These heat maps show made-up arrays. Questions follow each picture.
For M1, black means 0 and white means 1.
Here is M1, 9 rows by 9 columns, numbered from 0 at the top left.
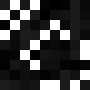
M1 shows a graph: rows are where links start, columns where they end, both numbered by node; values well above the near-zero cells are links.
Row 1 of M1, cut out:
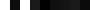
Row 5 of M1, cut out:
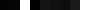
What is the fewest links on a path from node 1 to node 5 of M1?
2
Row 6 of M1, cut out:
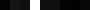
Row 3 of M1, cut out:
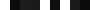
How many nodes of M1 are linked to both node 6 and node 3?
0
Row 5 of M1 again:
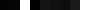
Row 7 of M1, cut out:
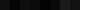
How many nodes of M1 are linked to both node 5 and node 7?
1
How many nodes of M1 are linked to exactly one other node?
2
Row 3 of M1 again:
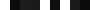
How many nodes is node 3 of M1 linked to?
3
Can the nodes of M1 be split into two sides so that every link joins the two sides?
no
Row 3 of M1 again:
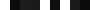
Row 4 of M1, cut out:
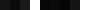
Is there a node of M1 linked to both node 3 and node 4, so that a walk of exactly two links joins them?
no
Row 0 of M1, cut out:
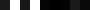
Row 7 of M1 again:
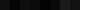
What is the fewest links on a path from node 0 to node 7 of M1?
4
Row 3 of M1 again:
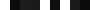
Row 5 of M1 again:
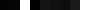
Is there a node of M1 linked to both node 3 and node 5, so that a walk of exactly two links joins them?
no
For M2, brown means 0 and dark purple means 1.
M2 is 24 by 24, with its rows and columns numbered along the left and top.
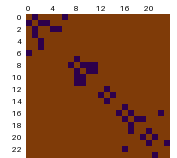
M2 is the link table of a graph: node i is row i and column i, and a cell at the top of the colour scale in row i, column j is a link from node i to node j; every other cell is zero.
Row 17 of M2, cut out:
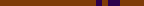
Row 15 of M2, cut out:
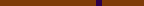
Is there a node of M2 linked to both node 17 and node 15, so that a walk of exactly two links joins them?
yes
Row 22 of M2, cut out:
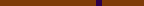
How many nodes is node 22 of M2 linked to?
1
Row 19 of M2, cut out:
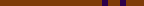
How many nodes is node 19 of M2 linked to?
2
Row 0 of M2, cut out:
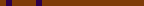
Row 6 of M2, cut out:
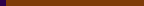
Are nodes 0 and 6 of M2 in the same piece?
yes
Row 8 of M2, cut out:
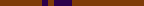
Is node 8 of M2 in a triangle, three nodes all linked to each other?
yes
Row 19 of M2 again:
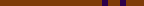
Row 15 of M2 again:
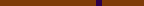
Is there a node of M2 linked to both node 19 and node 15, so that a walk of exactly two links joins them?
no
